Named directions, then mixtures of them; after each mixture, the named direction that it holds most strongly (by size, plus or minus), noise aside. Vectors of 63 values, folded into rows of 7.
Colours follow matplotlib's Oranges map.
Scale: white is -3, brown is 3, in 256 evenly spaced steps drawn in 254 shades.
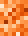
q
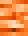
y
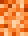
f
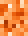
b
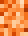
f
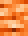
y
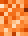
f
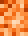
f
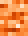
y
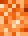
f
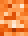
y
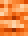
y
